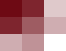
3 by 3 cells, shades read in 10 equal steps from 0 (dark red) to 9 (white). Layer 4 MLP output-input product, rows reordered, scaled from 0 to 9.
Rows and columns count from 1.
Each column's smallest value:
0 1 6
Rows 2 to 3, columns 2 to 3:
3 6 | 5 9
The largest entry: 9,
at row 3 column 3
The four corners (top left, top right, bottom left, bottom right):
0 7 6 9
